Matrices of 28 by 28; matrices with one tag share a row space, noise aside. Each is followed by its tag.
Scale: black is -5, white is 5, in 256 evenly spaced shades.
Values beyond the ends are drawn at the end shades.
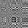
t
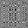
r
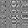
t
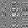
t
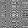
t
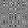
r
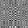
r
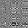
t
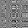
t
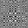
r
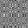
r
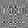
r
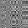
t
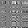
t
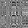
t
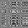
t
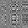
t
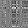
t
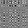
r
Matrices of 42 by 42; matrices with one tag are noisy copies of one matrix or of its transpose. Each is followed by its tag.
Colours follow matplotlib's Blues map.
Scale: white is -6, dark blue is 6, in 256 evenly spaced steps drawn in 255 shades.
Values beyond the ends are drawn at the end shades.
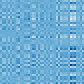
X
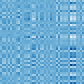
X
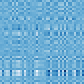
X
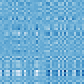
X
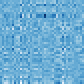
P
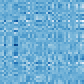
P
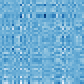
P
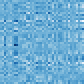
P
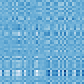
X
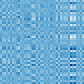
X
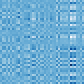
X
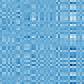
X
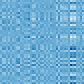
X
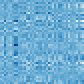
P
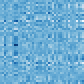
P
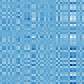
X
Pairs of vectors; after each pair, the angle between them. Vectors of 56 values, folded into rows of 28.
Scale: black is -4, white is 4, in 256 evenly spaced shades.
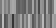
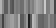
partly opposed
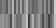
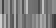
orthogonal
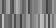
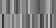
nearly opposite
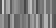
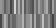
orthogonal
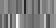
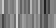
orthogonal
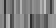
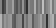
orthogonal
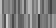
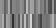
partly aligned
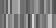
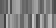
nearly parallel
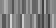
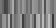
nearly opposite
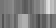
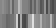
partly opposed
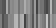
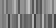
orthogonal
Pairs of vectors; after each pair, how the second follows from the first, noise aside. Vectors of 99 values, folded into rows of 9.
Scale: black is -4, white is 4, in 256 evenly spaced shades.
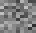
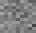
shrunk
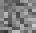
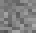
shrunk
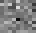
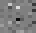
partly zeroed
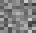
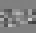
partly zeroed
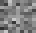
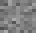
shrunk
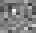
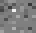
partly zeroed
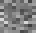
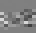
partly zeroed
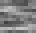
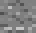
partly zeroed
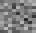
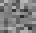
shuffled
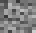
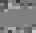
partly zeroed
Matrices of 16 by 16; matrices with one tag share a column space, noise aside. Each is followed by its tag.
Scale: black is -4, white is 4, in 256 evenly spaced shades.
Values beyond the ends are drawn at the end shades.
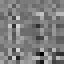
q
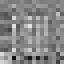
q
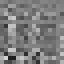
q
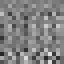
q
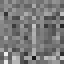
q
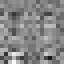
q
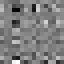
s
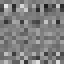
s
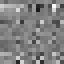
s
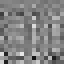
q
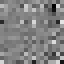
s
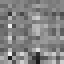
q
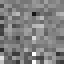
q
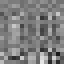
q
